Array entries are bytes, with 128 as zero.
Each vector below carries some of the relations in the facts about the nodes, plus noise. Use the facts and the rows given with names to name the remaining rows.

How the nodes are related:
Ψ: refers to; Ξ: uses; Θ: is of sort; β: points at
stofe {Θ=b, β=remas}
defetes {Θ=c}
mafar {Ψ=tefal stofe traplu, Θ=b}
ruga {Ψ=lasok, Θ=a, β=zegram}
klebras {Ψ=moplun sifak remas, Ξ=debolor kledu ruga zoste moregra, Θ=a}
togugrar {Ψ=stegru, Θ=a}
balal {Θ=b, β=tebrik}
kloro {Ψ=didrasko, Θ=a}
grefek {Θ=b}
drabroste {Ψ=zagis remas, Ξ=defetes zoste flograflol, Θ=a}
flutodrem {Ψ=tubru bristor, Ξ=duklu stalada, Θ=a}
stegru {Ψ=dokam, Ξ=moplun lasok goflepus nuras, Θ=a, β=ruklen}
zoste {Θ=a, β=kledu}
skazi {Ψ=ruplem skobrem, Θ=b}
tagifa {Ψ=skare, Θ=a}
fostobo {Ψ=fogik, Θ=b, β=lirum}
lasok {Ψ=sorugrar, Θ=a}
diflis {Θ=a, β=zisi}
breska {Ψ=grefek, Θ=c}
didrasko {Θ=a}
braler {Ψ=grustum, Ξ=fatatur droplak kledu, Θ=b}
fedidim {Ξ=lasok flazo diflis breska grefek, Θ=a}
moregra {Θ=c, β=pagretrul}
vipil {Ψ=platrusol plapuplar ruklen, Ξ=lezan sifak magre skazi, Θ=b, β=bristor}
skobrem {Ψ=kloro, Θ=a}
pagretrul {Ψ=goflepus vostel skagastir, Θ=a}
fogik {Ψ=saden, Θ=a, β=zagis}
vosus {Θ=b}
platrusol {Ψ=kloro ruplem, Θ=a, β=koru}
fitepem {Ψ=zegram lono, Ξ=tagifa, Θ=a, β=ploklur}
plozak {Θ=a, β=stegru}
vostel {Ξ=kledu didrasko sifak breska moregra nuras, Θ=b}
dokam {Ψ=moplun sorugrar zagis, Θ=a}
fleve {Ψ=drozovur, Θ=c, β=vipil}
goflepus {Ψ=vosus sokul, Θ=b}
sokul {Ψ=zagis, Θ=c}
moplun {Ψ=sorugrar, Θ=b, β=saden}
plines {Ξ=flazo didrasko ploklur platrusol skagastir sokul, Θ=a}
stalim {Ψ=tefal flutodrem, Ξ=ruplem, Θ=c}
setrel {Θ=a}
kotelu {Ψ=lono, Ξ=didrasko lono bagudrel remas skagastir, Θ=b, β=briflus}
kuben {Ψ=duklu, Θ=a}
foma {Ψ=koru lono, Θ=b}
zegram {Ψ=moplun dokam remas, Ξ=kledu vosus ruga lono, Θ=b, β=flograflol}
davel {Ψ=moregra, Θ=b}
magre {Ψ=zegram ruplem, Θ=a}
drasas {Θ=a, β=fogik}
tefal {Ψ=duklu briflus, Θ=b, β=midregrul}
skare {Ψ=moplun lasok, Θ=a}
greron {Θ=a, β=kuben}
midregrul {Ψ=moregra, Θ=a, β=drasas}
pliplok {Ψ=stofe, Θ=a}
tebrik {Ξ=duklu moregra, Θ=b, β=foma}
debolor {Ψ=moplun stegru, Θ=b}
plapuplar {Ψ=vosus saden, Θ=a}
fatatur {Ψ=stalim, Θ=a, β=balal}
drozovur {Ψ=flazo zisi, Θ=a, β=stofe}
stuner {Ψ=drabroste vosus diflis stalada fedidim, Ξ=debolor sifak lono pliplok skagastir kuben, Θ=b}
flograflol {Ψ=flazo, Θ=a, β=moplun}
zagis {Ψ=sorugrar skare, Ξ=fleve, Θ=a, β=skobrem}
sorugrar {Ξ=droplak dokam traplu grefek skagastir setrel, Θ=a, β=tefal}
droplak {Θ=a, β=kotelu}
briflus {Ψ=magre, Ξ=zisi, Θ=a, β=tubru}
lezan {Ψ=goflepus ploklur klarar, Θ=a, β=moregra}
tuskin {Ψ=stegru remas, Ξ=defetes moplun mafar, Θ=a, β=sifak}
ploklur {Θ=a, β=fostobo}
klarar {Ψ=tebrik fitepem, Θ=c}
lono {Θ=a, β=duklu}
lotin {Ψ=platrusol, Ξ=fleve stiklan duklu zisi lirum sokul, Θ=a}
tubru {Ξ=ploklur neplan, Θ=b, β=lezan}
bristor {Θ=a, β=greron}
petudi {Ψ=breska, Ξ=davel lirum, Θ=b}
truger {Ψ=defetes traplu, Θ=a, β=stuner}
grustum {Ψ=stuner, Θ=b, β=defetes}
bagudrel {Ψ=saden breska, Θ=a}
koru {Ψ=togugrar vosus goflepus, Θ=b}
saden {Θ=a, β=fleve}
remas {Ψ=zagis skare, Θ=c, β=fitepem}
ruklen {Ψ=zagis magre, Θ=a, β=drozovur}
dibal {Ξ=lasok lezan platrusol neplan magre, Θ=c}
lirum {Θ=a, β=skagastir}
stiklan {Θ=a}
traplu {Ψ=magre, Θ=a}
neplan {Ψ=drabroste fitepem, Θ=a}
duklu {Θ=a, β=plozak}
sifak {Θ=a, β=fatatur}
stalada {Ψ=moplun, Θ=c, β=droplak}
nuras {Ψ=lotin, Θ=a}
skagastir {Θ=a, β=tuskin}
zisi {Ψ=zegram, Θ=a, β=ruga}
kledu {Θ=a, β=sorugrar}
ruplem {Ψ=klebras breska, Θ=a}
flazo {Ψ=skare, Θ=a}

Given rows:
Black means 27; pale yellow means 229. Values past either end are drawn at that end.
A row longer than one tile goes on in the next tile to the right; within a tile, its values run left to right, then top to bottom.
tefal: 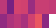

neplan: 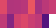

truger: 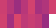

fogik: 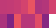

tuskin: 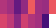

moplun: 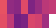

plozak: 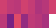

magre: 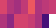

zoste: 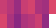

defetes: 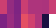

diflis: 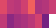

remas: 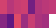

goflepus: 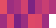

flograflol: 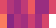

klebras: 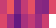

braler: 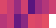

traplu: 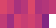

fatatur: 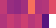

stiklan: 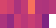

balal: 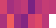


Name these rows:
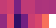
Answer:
tebrik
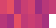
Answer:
bagudrel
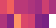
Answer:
plines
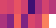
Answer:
kotelu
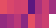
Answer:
stuner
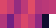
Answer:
fedidim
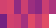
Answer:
petudi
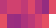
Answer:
kledu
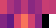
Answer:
dibal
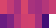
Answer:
breska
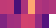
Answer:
flutodrem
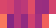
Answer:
ruga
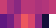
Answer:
stalim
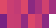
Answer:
grefek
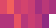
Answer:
didrasko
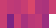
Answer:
droplak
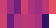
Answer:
stegru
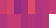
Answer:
lirum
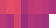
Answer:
skagastir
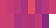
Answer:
sifak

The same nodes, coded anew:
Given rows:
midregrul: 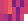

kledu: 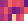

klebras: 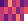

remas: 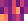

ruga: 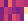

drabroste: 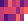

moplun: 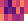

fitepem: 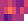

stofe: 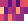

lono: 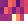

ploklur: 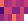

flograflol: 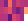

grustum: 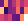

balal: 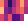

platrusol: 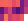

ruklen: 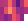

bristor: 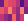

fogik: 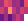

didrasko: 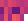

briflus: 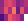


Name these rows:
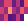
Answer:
skobrem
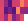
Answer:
goflepus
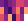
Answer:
zegram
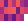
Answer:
tuskin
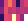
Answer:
duklu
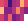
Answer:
fostobo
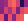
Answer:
sorugrar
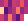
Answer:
tefal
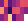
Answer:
petudi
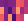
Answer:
braler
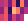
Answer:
stalada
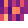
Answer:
fleve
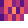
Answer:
lotin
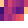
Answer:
diflis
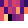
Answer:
defetes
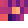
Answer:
klarar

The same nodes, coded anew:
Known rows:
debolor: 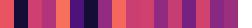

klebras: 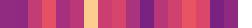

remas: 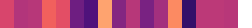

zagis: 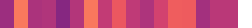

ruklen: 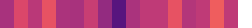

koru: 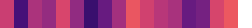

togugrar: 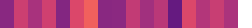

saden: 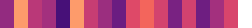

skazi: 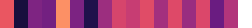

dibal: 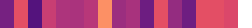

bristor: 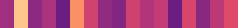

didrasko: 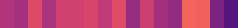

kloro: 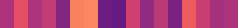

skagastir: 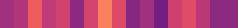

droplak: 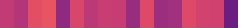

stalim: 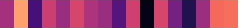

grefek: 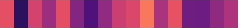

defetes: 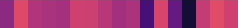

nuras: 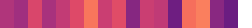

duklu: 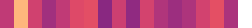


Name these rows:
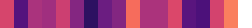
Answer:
grustum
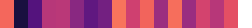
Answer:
tubru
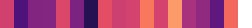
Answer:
vipil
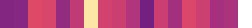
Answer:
drabroste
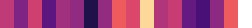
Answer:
moplun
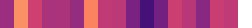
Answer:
fatatur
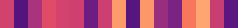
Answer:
lezan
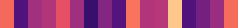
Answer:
stofe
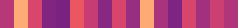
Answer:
zisi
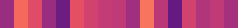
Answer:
flograflol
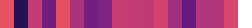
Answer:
mafar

